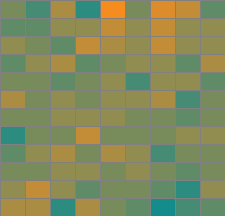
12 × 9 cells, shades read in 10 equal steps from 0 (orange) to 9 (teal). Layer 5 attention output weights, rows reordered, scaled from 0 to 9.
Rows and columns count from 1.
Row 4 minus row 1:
1 -3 0 -2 5 -1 3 4 -3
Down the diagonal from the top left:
5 6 6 6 4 4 5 4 5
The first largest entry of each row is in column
4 1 3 1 6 8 8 1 7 8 8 7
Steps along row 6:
up down up down same down up down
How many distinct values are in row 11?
5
